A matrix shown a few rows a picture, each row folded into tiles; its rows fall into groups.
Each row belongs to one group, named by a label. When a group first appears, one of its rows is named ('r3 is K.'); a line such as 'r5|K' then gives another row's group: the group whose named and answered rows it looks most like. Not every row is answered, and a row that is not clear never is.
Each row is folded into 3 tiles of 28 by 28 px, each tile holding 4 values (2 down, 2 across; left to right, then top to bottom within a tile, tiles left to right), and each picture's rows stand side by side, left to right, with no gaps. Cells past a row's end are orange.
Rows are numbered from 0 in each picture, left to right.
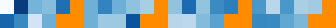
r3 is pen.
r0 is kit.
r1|kit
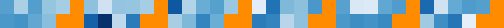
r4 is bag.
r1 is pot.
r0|pen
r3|kit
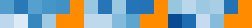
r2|pot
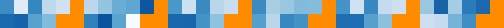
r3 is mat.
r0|pen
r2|pen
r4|pen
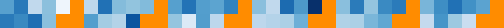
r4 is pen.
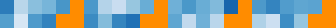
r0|mat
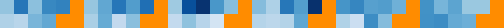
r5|pen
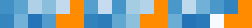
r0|mat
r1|pen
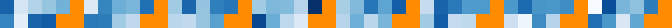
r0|mat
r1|kit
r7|kit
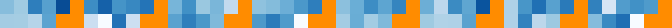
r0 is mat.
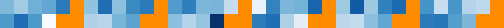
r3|kit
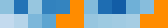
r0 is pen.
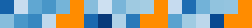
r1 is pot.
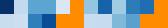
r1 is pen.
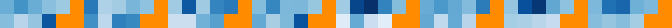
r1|mat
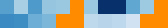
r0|pen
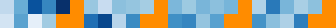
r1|pot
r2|pot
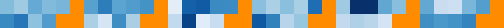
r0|pot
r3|pot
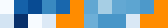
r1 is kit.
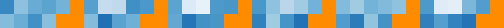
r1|bag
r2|bag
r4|pot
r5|bag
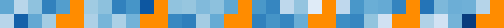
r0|bag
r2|pot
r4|kit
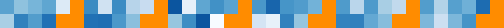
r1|pen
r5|mat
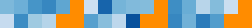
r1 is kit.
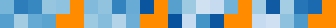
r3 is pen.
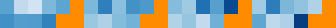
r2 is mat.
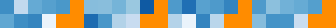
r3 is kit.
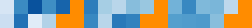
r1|mat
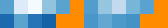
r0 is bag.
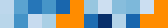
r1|pot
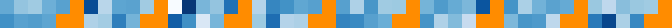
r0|bag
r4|pen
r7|pot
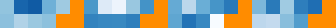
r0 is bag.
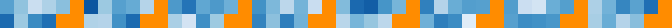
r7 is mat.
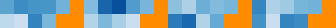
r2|pot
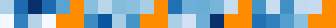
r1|pot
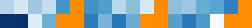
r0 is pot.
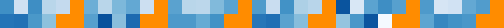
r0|pen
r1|pot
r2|bag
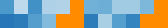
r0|pen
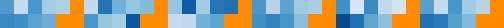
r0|pen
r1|kit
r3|pen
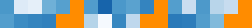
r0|bag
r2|pen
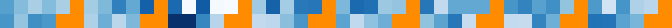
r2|pen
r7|pen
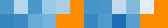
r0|pen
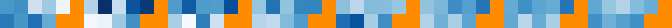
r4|pot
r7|bag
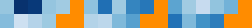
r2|bag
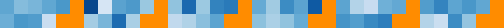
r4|bag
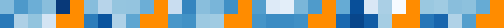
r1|pot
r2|kit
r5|pot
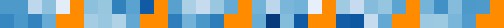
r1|mat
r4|pot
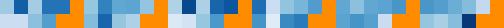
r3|mat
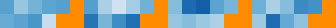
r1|bag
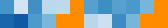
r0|pen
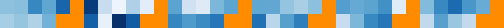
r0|mat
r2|bag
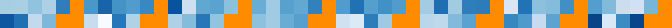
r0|pot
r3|mat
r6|kit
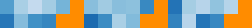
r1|pot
